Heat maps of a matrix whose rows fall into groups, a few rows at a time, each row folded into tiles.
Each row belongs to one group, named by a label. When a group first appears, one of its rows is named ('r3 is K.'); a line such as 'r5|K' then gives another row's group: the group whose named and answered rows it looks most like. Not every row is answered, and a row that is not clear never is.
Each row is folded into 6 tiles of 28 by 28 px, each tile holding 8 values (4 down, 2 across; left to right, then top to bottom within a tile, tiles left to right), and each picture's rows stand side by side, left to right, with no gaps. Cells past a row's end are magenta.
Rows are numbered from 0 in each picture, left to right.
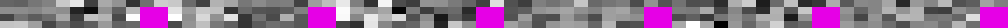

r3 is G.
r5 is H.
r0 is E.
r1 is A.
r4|E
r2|A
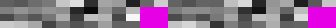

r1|E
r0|E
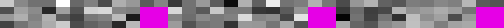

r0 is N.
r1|H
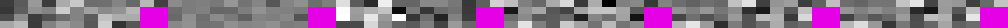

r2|A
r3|N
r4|E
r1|N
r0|G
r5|E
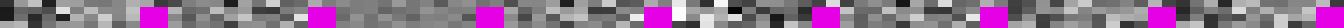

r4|A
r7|G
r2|N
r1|H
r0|G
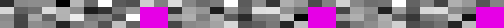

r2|N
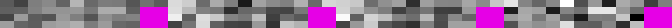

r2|A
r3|N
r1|A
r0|G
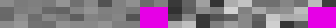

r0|N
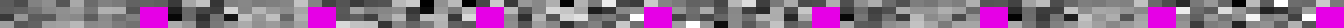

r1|G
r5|G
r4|E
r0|G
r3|H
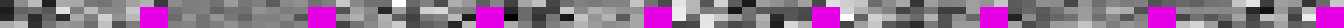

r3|G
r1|N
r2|N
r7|E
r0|G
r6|G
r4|A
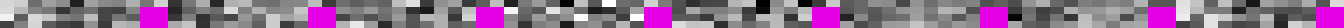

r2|E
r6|G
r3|H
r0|A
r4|E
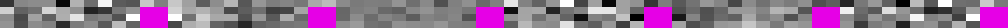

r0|H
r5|H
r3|N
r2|N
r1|A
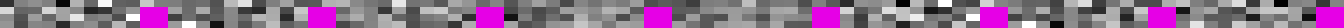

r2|N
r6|E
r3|G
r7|N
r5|H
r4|G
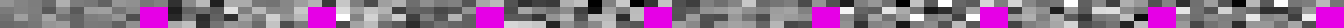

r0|N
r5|H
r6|N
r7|H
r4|G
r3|E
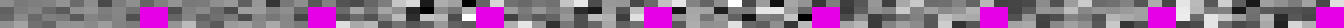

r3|E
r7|A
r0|N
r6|G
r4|N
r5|G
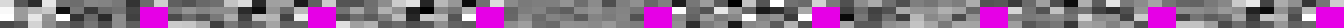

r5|G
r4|H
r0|A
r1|E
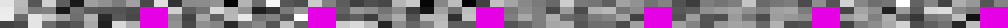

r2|E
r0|A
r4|G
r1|H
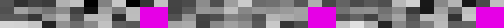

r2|E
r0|E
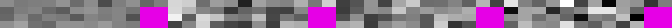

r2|G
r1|A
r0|N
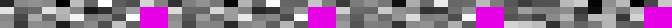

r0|H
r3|E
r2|H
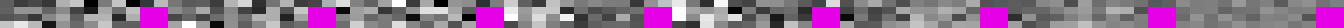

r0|E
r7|N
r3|A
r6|G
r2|N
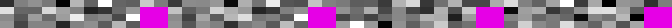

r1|H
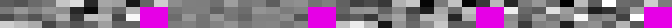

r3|H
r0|E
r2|E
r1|N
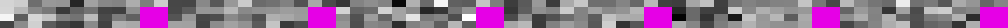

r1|G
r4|G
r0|A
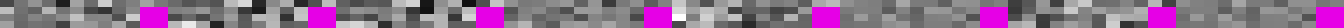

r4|A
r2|E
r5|N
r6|G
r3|N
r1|E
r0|H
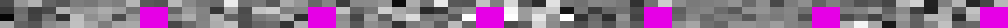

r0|G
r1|N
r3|A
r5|E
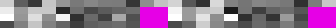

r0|A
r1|A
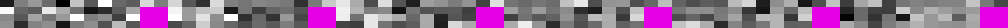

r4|E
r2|A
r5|G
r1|A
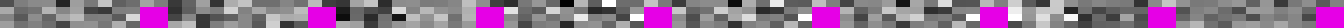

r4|H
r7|N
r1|G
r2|G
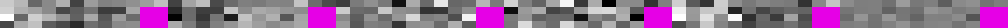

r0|A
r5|N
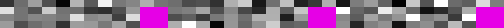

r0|H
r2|H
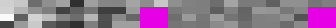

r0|A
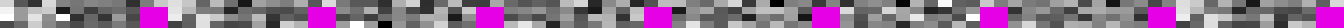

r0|A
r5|H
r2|E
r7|A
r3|E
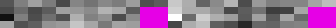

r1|A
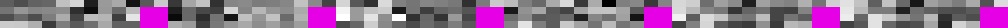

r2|A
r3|N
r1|G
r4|A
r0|E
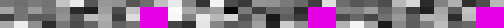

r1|A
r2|E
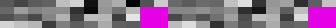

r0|E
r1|E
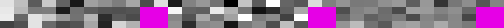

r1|H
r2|N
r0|A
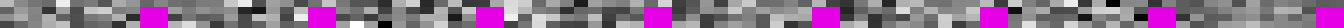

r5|G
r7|G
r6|N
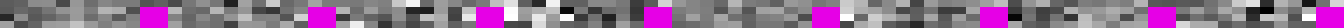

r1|H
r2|E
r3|A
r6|G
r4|N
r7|E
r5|A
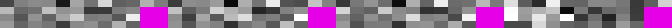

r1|H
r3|A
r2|H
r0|H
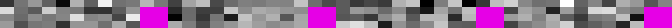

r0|H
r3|N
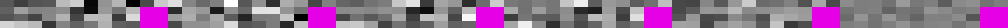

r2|E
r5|N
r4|G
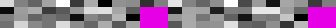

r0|N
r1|N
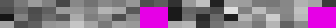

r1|G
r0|G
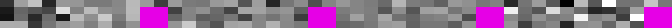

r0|G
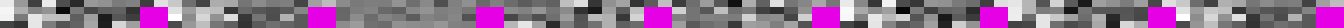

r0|A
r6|A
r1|A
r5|A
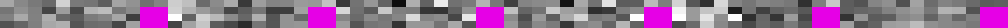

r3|H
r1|A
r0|N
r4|A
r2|H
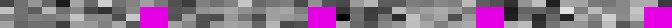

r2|G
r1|G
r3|G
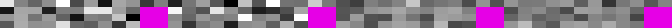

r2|G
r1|H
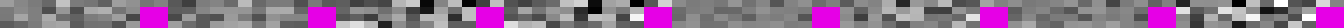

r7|H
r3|E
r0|N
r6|N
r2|E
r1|G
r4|N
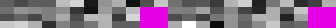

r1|E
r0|E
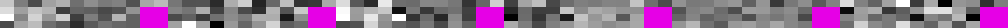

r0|A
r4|N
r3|G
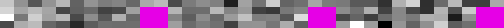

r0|A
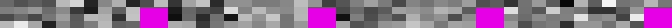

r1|G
